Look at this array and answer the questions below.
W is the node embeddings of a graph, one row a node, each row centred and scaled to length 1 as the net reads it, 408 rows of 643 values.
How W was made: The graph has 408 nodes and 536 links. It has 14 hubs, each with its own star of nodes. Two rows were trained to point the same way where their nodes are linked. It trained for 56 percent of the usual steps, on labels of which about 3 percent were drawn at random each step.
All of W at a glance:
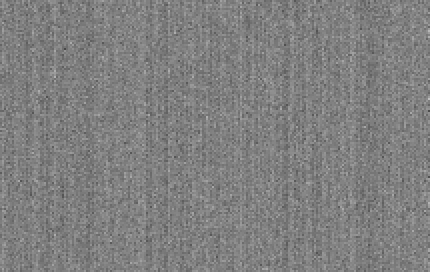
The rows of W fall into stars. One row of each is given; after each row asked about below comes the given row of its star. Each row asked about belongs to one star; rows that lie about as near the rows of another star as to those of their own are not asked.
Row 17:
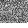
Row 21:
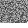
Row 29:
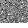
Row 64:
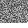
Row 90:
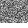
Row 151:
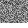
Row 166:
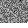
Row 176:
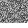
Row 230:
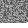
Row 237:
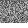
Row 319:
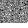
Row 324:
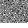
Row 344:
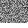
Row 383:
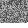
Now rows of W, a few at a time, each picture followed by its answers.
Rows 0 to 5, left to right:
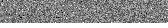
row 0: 176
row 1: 21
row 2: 383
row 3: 237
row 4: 21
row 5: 383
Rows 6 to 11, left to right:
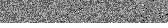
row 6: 17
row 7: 237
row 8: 166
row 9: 237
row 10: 17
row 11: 176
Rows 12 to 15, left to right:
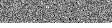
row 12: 90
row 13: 90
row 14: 344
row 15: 17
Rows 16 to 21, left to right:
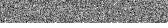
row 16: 90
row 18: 383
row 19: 17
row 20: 21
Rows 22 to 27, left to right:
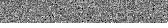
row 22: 324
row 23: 237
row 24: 90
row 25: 230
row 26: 176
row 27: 151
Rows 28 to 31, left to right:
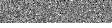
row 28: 230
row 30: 324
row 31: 230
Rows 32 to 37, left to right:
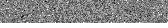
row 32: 176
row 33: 230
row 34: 319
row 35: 176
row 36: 324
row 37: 21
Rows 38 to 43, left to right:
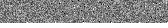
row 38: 151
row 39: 90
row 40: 21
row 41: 90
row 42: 176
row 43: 17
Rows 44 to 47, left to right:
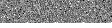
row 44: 319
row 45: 17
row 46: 90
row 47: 230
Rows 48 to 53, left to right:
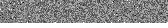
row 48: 151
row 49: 319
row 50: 90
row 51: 237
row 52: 324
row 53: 230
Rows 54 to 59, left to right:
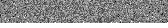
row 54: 90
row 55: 344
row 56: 344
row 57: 29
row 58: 17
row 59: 324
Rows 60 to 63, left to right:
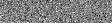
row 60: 324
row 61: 230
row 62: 237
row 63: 383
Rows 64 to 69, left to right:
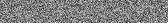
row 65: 166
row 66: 64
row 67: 64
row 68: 237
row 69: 230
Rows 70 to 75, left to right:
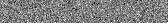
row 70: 64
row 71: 176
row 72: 319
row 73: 151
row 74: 237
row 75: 319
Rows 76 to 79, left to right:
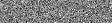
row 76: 90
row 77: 64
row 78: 344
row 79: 230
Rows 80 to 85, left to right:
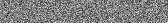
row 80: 64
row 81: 319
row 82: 90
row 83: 176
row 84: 383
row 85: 319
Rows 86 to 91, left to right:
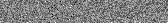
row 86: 383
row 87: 151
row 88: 383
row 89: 319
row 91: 344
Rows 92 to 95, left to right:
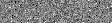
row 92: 230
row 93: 237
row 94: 21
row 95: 230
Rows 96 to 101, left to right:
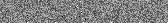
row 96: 230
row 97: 64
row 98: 17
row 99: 21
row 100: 29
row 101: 151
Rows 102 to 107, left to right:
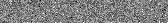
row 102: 166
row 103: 324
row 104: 151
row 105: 90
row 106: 324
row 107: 29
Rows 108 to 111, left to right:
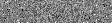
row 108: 29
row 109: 176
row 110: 21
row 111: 64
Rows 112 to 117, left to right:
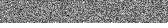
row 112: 319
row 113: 21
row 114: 324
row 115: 324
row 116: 29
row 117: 166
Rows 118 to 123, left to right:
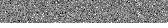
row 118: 21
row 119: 319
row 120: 324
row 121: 344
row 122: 237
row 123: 166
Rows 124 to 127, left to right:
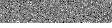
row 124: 64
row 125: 324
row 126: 230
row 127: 90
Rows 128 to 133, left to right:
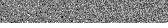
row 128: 21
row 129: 64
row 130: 64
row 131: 237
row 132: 17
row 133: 344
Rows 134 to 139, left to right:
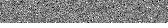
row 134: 151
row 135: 29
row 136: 166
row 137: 324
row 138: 64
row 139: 230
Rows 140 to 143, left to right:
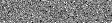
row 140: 344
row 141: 324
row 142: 230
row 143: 176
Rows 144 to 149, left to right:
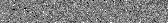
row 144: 166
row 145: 17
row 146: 90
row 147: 344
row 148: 324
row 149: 383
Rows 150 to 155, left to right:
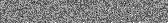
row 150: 319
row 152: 230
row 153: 237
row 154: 17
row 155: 90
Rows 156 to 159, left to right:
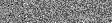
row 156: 237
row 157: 176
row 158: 21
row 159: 166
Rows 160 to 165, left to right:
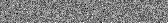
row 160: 166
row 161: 17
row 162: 166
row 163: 29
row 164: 166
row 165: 21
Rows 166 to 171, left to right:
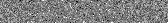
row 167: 324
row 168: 151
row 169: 176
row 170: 17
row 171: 21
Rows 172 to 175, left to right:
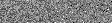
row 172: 21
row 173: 176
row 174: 151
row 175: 166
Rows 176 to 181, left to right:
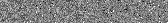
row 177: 237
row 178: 176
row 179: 166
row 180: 166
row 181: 17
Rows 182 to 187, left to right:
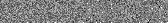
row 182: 344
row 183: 176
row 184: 90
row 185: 237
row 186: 237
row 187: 17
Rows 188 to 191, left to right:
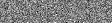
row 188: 176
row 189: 90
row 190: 64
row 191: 64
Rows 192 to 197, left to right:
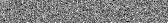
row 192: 29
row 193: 176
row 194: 151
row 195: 29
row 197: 324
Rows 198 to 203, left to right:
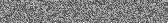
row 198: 166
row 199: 176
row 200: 230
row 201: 151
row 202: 237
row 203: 166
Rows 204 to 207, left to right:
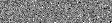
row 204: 17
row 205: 383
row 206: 151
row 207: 90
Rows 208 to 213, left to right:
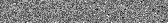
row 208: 17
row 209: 90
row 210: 176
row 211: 151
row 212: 151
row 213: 324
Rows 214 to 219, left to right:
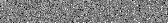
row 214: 29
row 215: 64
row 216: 29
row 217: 176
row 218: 344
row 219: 237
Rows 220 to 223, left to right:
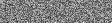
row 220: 29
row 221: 319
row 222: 90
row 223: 64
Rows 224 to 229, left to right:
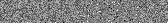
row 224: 90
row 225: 176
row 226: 64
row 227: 344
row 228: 324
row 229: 166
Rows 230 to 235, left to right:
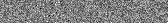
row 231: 237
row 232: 324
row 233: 383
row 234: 166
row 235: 344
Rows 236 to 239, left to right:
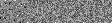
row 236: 29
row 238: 230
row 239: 176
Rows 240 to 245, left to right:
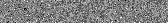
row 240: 166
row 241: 90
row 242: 230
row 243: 319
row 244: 176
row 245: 383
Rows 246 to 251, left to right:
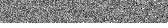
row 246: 90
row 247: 230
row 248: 319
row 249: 90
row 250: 237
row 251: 29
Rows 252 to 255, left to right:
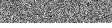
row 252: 166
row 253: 176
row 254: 237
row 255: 176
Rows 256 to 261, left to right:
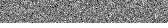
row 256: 17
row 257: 324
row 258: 90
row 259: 237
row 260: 90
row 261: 176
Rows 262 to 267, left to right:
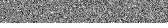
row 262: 21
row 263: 166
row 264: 230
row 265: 237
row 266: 90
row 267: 319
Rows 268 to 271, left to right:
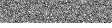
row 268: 344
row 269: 17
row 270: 17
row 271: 64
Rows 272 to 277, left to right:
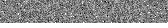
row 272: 17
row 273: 151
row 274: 319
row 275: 151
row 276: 176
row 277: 383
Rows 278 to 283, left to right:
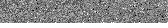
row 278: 344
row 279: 344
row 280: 383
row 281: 29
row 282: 21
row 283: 29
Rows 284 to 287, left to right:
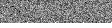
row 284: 166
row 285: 383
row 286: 29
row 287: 151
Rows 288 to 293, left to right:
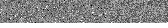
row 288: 383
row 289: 230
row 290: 344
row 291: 383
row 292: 29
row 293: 383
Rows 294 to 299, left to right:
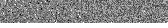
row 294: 29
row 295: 151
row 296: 176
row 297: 17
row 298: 324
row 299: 17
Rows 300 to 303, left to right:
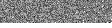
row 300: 319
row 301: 64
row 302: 64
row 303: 230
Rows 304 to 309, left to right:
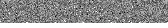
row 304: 344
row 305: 344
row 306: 90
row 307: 344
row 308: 64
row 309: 17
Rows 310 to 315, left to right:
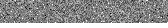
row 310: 29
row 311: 29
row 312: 166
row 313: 237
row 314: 237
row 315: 176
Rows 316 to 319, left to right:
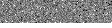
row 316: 176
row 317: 17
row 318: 151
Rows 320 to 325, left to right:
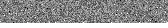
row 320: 344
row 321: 176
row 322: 90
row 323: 237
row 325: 90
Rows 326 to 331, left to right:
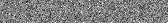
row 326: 319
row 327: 21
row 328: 17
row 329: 17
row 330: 151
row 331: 344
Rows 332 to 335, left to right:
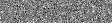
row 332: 17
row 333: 90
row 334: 166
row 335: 17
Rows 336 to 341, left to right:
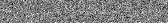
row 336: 237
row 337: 344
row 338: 176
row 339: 17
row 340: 64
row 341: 17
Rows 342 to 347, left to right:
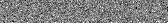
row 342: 324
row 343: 166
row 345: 319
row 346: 151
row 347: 64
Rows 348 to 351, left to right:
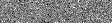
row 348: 230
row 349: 29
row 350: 90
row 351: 319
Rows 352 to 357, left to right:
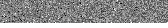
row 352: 324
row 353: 90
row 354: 237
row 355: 344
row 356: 29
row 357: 324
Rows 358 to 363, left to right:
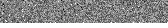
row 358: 176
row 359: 319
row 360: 29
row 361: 344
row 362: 383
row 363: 324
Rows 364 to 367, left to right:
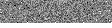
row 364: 151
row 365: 17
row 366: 29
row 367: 344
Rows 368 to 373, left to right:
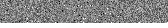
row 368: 21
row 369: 344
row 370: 21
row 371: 383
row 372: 176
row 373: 90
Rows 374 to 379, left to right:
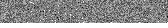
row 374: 166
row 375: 344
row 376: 319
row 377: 176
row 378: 344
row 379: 230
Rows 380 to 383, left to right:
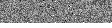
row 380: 166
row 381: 166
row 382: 17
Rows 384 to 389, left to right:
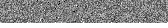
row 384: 64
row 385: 344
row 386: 21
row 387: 64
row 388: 324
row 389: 383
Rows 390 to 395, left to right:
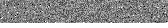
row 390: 383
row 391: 64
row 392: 90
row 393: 17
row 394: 230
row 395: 90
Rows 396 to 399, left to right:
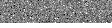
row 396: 166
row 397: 21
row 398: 383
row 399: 176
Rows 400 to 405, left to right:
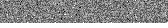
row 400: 151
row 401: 64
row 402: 29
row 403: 166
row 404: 17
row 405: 319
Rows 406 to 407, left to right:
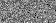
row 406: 17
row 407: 64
